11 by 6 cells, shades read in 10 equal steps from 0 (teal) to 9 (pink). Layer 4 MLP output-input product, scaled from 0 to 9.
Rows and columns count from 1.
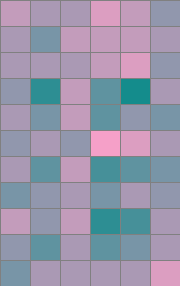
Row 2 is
6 4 7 7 7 6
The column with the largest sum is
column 3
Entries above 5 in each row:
5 5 5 2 2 4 2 2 3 2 5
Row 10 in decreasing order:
6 6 5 4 3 3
